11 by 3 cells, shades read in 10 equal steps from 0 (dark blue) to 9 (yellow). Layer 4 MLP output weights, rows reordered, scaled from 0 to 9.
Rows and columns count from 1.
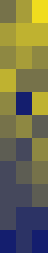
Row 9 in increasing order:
2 2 3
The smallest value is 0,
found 3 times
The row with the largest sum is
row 2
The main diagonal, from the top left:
4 7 5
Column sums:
40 37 48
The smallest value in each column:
0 0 0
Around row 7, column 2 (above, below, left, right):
5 3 3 5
